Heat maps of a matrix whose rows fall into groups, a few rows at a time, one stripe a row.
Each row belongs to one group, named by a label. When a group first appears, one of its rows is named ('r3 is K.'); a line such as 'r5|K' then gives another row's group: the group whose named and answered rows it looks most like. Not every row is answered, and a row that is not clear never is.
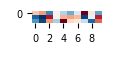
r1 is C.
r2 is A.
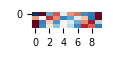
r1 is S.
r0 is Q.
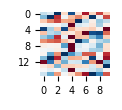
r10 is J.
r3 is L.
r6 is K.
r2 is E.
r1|C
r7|E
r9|L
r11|C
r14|L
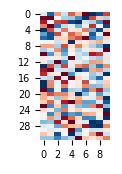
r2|S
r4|Q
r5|C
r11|L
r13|Q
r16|K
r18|Q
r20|E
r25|J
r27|K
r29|L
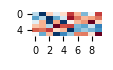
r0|C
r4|E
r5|J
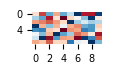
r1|K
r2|E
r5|J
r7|E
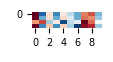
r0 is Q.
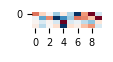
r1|J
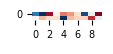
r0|C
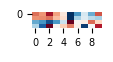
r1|E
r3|C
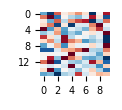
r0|C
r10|L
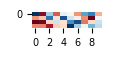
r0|Q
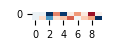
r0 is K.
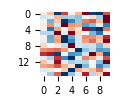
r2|J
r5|K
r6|J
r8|L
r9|E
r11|J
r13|E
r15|J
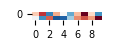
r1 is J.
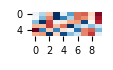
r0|J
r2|C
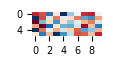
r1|Q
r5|J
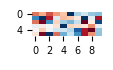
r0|E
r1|C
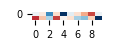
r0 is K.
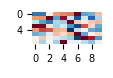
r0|K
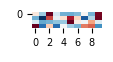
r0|S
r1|C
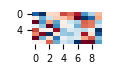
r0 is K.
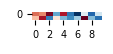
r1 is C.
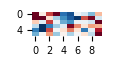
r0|S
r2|S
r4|C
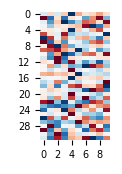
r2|J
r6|Q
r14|L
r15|E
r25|L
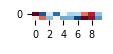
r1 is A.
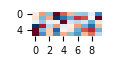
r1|J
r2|L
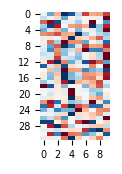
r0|J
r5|E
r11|S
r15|J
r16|J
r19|L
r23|Q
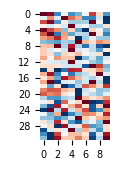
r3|L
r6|E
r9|L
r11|E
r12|L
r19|E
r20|E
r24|Q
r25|J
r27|S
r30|C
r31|C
